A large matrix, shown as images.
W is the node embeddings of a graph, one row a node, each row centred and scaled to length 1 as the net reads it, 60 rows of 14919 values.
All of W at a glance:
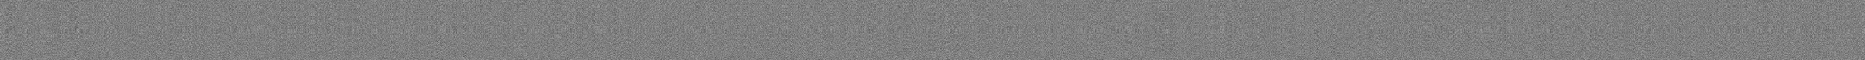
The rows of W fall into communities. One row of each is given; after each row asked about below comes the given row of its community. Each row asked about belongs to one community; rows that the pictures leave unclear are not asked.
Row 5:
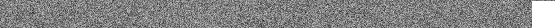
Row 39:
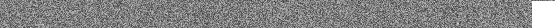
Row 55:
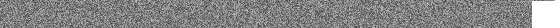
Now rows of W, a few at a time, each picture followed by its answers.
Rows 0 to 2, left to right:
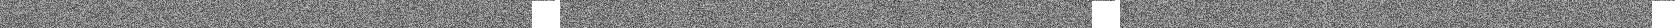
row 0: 39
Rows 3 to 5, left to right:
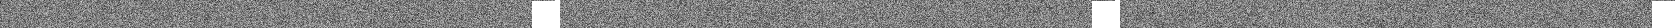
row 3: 39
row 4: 39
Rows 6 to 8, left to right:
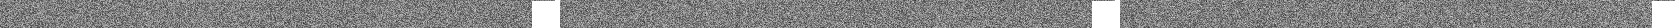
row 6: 5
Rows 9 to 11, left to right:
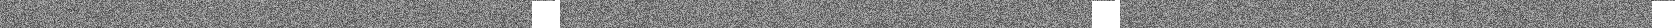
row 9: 5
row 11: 39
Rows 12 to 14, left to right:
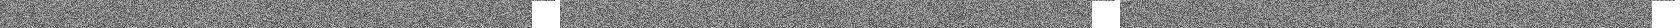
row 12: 5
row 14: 55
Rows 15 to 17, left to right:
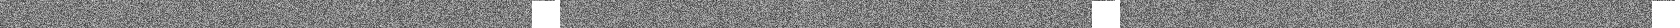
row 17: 5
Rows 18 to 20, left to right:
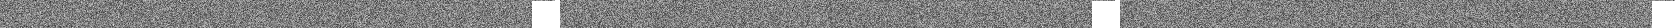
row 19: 5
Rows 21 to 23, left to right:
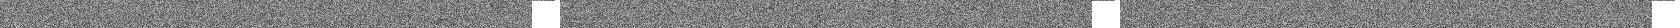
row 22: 39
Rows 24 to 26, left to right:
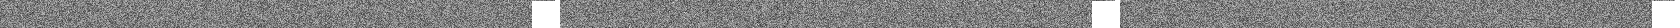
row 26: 5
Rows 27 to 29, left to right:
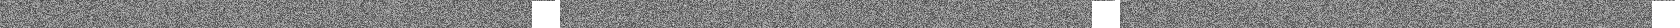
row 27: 5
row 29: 55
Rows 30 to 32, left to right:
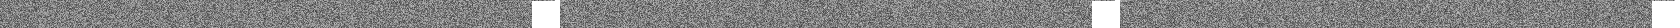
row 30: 39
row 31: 55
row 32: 55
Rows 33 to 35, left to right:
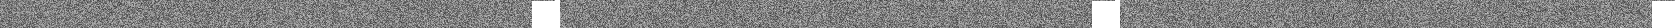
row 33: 39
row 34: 5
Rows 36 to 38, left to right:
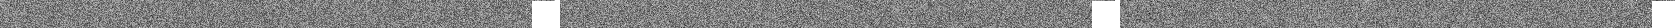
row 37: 55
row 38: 5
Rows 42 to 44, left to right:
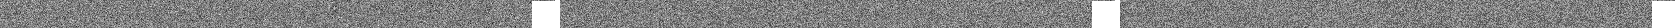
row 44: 55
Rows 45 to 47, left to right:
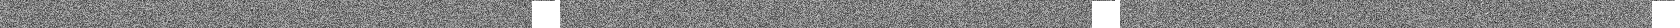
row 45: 39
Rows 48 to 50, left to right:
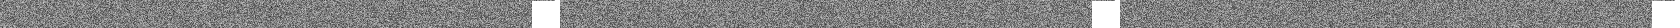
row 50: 55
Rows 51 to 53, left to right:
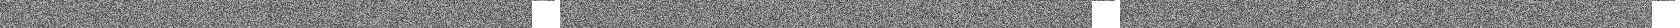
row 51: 5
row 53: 55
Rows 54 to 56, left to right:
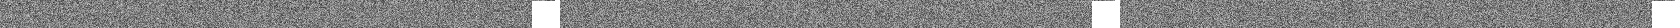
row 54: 5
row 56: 39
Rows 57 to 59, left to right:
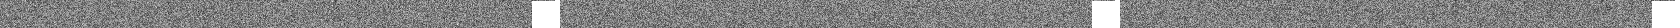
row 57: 39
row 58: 55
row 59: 39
